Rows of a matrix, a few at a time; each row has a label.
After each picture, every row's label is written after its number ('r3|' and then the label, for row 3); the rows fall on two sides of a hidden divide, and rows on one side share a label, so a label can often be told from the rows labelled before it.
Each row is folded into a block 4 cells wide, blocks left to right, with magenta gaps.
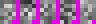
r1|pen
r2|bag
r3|pen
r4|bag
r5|pen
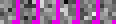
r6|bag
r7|bag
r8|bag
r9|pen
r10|bag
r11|pen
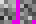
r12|pen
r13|bag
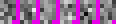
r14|bag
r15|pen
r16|pen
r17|bag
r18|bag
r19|pen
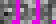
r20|bag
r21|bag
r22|bag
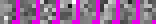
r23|pen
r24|bag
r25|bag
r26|bag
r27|bag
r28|pen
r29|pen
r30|pen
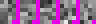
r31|bag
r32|pen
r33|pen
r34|bag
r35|pen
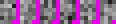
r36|pen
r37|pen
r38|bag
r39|pen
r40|bag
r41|pen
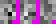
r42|pen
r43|pen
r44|bag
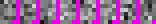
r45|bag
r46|bag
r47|bag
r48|pen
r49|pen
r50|pen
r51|bag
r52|bag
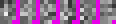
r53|pen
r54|pen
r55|pen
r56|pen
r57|pen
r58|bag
